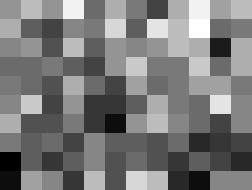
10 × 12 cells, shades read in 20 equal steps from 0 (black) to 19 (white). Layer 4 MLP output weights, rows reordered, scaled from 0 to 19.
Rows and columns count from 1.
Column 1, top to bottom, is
11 13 10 8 9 10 13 9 0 1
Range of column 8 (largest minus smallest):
12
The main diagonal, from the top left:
11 7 6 7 8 4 11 6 4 1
